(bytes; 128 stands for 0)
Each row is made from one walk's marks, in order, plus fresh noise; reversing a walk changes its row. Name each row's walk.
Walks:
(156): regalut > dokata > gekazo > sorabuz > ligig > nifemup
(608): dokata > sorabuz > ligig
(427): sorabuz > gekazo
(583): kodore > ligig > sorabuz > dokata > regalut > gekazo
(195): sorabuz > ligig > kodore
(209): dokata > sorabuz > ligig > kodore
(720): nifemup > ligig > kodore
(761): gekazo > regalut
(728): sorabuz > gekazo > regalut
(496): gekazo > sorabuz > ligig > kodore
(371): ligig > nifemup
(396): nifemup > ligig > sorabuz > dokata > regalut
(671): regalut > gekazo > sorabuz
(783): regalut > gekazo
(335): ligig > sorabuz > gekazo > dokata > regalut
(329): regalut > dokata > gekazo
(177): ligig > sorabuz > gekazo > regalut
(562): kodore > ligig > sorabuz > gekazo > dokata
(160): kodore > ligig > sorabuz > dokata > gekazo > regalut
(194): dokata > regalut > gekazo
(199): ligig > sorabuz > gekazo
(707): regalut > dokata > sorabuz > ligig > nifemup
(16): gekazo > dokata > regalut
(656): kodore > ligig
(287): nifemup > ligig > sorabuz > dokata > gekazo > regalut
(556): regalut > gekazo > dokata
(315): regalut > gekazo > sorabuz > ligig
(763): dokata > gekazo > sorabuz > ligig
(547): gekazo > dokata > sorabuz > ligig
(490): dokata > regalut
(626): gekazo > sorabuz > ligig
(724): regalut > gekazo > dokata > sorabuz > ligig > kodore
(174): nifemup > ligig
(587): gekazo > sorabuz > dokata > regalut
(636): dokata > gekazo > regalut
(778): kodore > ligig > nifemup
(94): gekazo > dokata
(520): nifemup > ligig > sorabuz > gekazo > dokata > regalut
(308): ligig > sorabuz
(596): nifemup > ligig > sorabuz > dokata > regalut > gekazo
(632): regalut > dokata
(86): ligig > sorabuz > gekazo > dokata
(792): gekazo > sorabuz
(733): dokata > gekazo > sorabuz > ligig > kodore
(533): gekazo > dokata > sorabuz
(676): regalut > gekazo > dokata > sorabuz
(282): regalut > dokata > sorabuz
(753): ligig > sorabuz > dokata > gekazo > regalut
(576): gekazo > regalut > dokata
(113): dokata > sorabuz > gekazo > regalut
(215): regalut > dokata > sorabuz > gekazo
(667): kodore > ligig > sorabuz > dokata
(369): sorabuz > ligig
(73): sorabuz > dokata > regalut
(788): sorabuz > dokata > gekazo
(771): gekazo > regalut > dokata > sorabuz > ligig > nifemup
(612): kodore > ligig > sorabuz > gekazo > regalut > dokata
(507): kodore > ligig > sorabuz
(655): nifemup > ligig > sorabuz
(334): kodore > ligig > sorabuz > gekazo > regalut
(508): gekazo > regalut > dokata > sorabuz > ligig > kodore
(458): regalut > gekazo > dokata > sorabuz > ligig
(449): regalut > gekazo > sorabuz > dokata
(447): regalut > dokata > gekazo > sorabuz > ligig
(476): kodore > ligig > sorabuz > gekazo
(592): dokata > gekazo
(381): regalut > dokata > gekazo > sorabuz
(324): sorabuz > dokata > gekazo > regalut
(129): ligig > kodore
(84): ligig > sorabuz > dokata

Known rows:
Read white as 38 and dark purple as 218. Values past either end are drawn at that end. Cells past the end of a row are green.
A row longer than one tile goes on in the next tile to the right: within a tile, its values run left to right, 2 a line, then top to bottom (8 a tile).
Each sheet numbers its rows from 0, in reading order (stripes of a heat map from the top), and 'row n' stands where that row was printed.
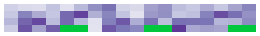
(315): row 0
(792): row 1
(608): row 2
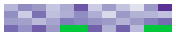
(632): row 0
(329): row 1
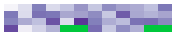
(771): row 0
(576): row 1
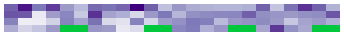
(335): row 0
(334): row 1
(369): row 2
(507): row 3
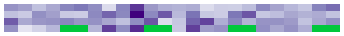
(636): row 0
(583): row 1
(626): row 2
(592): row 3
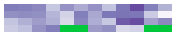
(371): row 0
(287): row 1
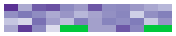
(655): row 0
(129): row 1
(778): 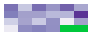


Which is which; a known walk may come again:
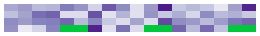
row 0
(324)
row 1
(215)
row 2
(329)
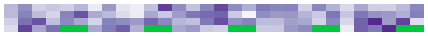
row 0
(626)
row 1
(381)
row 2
(287)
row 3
(371)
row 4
(449)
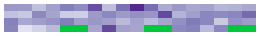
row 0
(636)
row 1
(507)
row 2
(369)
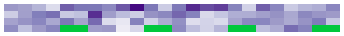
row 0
(788)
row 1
(334)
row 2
(86)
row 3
(490)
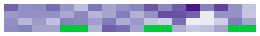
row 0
(308)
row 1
(656)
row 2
(335)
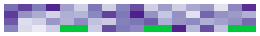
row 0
(177)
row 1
(596)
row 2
(282)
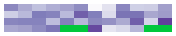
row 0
(783)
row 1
(771)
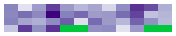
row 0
(583)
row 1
(160)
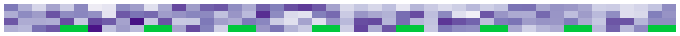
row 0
(194)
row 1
(508)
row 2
(655)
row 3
(476)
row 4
(315)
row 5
(733)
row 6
(761)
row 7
(763)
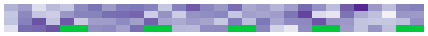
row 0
(671)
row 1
(84)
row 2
(94)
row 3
(753)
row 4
(427)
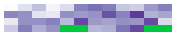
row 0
(156)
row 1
(73)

